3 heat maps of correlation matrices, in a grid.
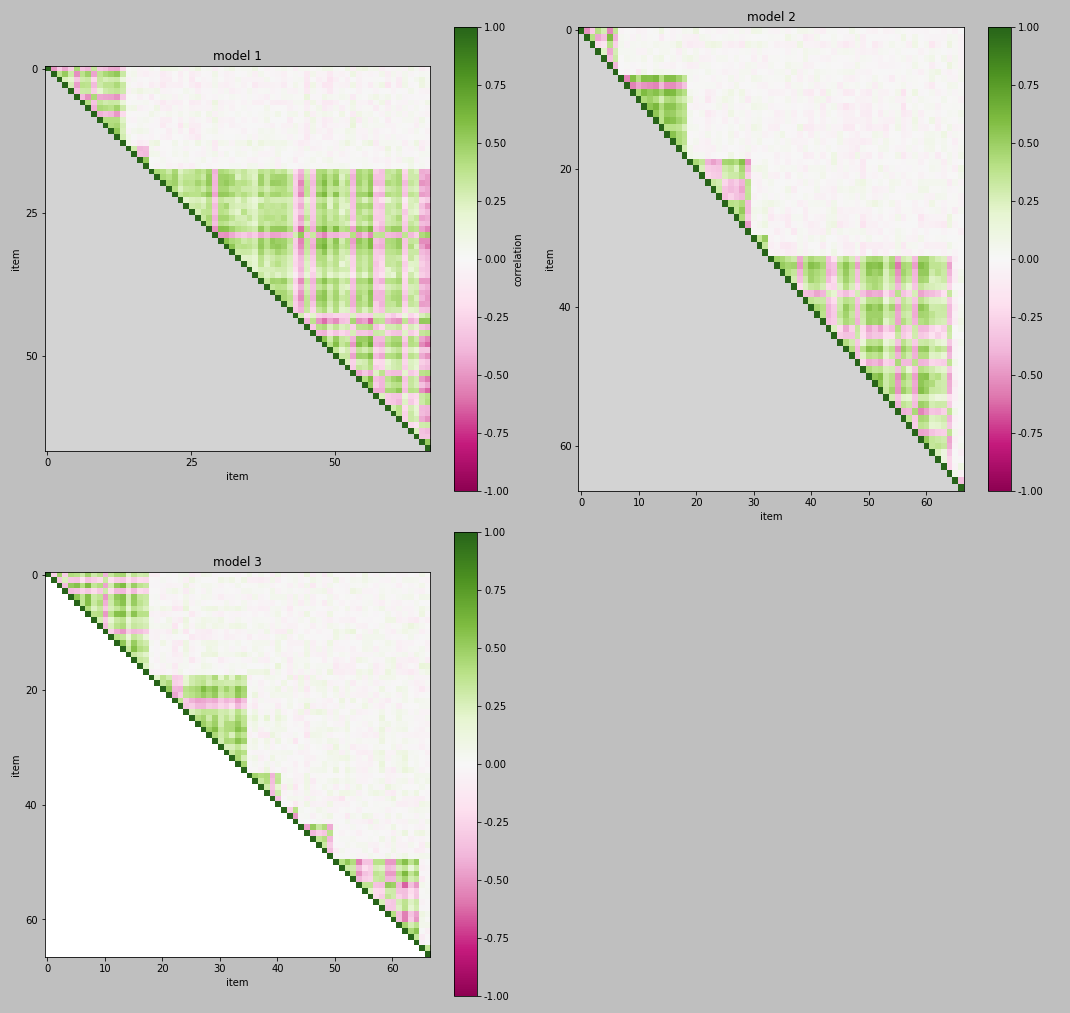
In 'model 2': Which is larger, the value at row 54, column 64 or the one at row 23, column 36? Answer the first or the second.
the second
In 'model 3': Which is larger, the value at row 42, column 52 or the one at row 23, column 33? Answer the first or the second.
the first
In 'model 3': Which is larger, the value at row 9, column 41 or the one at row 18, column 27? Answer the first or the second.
the second
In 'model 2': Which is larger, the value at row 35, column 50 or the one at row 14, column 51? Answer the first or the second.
the first
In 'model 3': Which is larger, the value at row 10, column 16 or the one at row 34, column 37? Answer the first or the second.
the second
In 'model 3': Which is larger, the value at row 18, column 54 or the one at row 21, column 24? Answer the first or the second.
the second
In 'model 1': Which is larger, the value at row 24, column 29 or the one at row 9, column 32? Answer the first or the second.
the second
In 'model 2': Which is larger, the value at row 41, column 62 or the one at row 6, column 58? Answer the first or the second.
the first
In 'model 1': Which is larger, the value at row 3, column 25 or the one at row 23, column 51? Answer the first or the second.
the second
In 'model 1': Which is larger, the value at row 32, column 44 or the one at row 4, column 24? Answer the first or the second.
the second
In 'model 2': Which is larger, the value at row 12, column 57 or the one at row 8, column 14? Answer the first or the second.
the first
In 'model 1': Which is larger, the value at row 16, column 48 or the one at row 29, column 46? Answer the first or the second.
the second
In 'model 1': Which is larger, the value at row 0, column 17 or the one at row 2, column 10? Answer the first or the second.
the second
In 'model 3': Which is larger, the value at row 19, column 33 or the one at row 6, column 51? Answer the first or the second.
the first
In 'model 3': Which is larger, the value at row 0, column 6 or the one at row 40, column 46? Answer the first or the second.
the first
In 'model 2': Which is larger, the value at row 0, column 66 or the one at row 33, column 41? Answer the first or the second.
the second
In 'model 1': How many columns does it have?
67
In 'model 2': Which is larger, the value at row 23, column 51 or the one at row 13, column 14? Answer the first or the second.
the second
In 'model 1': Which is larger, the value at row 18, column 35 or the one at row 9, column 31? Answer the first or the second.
the first
